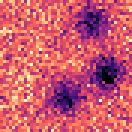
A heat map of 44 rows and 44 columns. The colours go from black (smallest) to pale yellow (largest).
Neither half mirrors the other. On average the colour sits 60% of the way up the scale. There are three dips. No row or column stands out. The ninth with the lowest average is the middle right.
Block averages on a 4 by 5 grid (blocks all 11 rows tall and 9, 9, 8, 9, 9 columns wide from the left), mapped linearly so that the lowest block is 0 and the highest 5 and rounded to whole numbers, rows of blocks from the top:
5 5 4 0 4
4 5 4 3 3
5 4 1 1 1
5 4 2 4 4
